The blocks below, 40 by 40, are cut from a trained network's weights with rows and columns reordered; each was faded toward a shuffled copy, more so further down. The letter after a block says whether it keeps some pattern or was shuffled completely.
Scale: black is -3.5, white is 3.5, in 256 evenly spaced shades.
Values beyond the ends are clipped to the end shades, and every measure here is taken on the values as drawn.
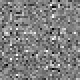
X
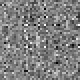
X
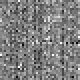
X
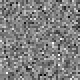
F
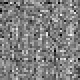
X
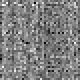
X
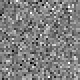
F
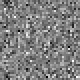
X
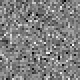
F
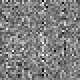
X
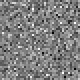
F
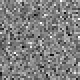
F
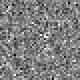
F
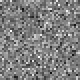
F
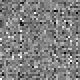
X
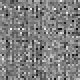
X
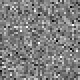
F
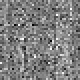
X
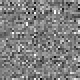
X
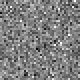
F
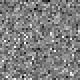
F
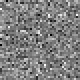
X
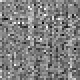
X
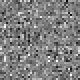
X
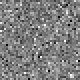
F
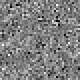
F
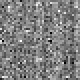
X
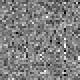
X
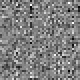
X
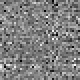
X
